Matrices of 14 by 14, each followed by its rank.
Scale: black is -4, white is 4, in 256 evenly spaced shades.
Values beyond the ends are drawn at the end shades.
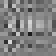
two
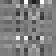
two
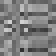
two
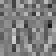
three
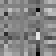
two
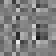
two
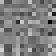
three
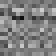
three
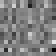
two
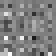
two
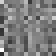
three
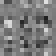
three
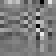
two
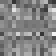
two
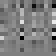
two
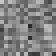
three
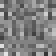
three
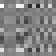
two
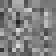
three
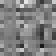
three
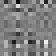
two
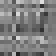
two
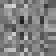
three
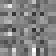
three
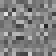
three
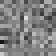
three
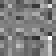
two
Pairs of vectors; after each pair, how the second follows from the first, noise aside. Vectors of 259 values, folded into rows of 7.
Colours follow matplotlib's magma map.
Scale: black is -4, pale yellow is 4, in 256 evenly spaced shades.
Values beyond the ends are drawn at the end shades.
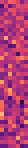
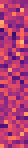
wrapped around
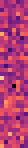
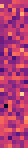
wrapped around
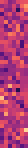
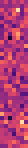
wrapped around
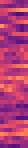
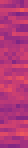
shrunk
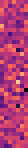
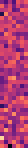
wrapped around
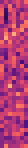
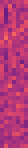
shrunk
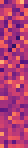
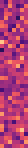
wrapped around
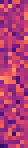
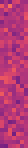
shrunk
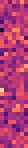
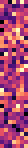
scaled up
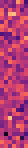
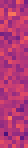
shrunk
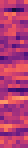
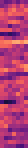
wrapped around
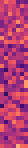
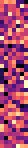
scaled up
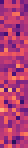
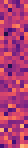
wrapped around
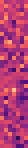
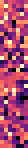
scaled up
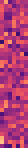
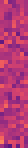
shrunk
